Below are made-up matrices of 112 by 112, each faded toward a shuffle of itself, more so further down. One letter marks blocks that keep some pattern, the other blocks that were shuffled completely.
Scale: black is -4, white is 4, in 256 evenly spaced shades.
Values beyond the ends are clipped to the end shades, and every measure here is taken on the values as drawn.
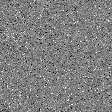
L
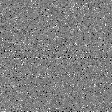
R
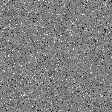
L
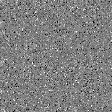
R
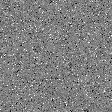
L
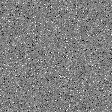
L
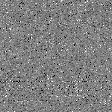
R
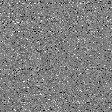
R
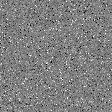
L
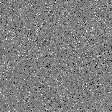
L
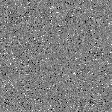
R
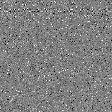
R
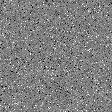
L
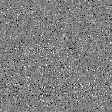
R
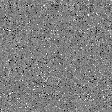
R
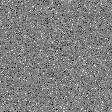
L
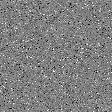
L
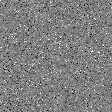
L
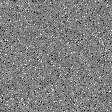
L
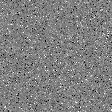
L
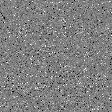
R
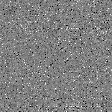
R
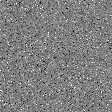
L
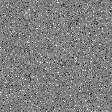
R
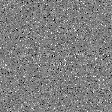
R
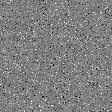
L
